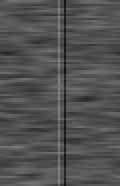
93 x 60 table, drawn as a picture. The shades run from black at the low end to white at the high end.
On average the colour sits 30% of the way up the scale. There is no overall slope. Columns 30 and 33 differ from the columns beside them. A few values lie far out on both sides of the bulk.
